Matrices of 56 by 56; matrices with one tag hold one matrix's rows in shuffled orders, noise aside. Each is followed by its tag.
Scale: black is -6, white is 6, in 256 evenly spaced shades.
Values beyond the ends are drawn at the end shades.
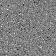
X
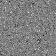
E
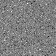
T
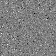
X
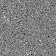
T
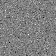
E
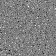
E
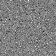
E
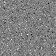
T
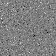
X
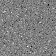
T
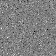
X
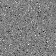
E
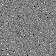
X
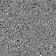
X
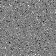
E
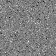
E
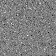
T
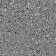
E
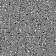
E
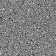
E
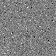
T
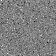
X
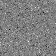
E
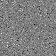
X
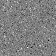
T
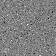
T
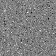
T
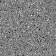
E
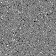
X
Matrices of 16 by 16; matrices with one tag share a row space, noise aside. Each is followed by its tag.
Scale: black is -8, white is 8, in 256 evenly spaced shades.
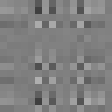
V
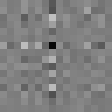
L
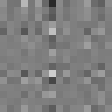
L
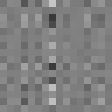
L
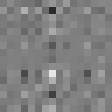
L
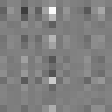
L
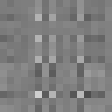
V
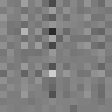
L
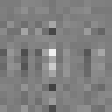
L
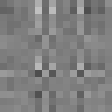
V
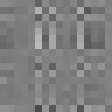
V
